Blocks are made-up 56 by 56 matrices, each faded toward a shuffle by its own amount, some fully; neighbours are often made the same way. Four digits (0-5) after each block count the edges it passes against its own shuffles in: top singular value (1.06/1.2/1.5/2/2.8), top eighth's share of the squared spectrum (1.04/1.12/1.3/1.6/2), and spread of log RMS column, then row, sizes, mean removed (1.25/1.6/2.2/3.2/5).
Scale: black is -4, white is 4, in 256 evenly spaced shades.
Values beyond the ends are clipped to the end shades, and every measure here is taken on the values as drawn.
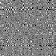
4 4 2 2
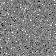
0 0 0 0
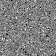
0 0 0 0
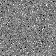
0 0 0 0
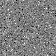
0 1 0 0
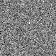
0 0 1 0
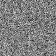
1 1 0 0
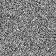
0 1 0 0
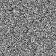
2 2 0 0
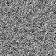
2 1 0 1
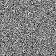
1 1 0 0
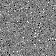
1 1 0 0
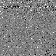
2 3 0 2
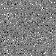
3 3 0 2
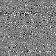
3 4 1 3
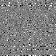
3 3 0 2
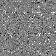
2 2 0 1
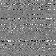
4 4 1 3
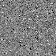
0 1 1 0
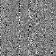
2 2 3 0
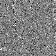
0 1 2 0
